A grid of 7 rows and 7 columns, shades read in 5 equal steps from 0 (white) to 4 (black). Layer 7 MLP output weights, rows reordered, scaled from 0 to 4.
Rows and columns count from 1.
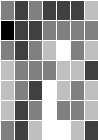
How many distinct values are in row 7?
4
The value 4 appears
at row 2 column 1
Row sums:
17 18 11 12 10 11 10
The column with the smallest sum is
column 4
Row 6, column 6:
2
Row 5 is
1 2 3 0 1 2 1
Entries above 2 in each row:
4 3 1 1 1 1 2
